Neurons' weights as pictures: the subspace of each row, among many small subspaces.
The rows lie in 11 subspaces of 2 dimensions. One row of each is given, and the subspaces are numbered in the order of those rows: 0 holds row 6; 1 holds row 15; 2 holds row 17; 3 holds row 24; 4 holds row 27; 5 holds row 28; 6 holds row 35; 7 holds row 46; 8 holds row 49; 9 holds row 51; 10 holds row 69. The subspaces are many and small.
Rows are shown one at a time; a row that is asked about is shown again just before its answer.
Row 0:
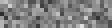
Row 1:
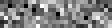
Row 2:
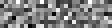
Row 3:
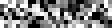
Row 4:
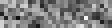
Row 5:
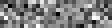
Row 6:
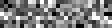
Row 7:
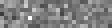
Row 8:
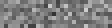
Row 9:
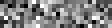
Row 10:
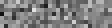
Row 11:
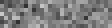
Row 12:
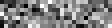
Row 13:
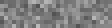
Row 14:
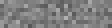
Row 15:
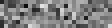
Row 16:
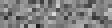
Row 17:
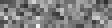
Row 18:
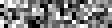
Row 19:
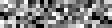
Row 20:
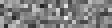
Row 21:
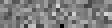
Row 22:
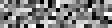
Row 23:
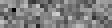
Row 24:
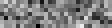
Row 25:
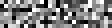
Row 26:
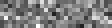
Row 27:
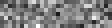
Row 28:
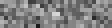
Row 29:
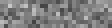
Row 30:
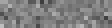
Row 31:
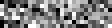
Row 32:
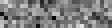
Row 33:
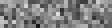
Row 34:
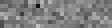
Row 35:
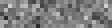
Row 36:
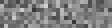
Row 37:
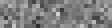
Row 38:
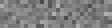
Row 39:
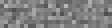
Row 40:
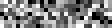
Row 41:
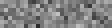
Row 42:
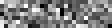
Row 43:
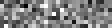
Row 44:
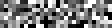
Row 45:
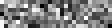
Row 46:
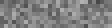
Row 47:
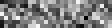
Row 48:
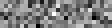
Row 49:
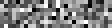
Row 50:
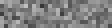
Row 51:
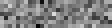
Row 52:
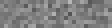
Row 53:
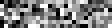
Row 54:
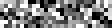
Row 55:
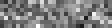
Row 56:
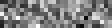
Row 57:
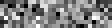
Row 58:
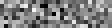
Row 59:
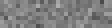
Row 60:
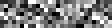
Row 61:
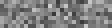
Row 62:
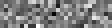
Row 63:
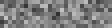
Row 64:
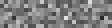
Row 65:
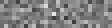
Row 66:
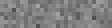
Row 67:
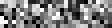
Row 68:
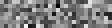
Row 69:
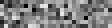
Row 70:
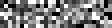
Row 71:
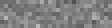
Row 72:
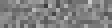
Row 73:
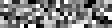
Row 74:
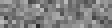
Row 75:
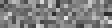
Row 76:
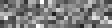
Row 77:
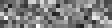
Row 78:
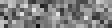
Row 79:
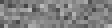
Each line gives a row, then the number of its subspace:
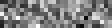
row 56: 3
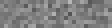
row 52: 2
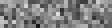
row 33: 7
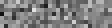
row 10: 8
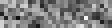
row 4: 3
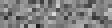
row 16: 2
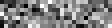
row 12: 1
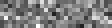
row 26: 10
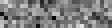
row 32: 0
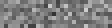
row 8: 2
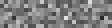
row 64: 9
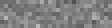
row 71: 8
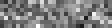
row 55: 3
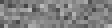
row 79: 1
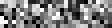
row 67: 7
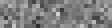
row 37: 4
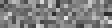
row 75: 0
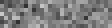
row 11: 10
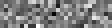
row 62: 2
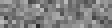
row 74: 7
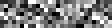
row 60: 2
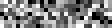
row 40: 3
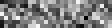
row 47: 3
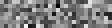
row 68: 7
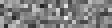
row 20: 0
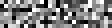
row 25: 8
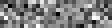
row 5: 8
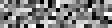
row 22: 10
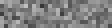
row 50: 0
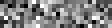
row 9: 4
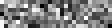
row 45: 1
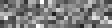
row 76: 9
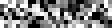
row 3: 3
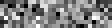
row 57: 8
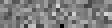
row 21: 7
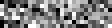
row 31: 3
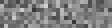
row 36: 8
